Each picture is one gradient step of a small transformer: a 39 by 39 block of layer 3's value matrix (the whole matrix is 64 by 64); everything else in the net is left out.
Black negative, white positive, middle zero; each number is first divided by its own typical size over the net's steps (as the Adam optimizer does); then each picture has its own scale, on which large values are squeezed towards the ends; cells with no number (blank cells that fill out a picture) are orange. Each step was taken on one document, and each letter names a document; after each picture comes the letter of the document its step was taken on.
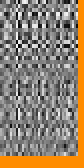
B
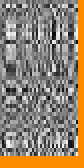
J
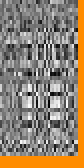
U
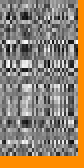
U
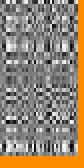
U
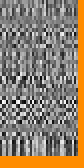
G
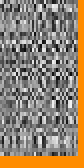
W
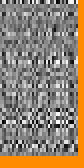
U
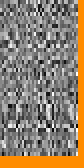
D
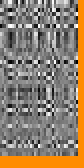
D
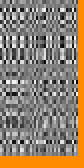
G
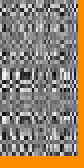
G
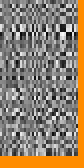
W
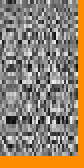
J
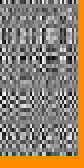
G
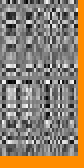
U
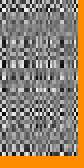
G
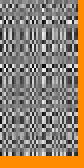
W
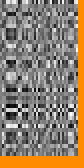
D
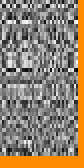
J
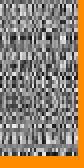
W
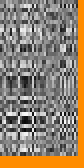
W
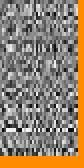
J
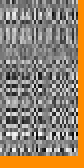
W
